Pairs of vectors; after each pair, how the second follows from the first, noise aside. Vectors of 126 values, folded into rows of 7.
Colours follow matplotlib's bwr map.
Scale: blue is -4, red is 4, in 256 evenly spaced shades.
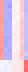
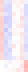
shrunk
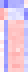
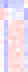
shrunk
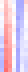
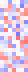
shuffled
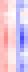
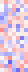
shuffled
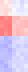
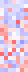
shuffled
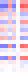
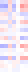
shrunk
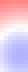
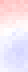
shrunk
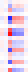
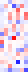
shuffled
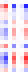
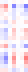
shrunk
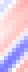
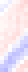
shrunk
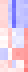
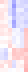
shrunk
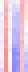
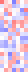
shuffled
